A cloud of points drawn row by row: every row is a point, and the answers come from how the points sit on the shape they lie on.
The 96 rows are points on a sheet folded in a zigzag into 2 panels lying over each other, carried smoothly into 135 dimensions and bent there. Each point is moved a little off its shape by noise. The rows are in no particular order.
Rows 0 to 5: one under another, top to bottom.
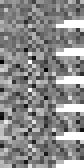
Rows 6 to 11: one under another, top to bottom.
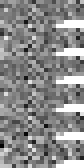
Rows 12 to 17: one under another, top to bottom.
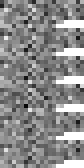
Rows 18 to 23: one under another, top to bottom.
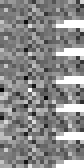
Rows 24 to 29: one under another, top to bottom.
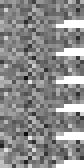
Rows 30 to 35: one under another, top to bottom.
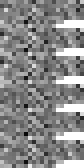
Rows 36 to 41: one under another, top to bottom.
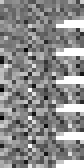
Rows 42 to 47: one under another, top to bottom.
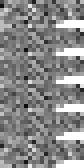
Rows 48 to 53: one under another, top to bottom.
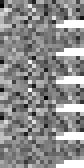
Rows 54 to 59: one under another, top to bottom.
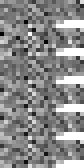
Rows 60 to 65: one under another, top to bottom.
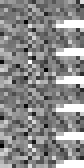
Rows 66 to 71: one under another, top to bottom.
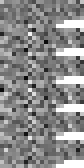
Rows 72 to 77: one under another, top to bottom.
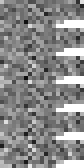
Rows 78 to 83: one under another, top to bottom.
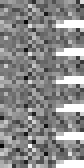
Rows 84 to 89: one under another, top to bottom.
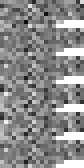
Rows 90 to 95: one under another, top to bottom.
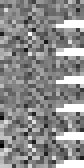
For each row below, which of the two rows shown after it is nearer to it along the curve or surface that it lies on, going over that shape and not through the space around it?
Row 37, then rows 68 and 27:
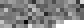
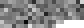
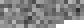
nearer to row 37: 68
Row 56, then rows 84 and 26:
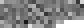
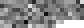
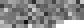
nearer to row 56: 26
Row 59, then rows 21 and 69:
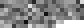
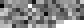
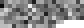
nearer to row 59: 21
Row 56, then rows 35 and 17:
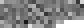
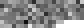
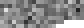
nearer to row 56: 35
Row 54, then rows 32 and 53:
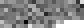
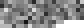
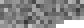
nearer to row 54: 32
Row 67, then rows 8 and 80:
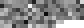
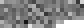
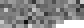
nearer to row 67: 80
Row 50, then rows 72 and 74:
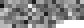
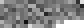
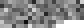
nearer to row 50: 74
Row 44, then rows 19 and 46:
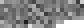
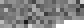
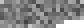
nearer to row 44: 46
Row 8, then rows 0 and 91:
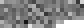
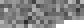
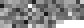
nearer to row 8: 0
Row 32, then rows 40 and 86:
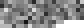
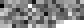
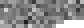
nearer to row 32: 40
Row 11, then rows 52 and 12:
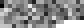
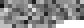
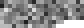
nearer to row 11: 12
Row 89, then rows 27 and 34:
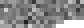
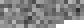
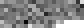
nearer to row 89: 27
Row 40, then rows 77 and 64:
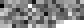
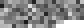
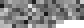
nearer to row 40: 77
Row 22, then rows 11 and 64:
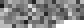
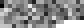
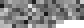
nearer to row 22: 11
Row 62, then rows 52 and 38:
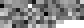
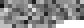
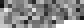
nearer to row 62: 52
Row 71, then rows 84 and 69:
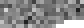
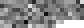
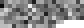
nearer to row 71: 84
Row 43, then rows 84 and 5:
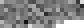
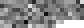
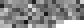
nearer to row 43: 84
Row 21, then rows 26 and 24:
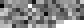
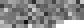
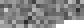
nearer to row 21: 26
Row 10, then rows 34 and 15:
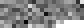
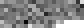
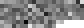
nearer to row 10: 34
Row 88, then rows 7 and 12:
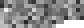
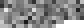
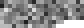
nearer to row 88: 12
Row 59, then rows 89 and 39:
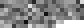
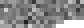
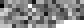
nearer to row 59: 39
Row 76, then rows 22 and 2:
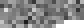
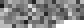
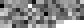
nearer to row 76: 22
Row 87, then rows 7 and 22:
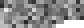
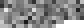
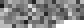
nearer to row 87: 22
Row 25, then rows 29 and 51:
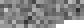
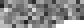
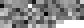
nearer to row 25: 29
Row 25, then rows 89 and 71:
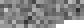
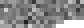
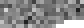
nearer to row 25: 89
